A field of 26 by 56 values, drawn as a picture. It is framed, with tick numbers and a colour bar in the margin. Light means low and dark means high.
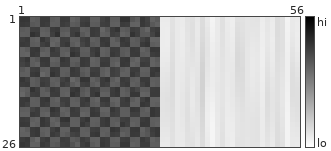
The table splits into one row of 2 panels. Panel 1,1: high, checkered. Panel 1,2: very low, streaked downward, faint in contrast.
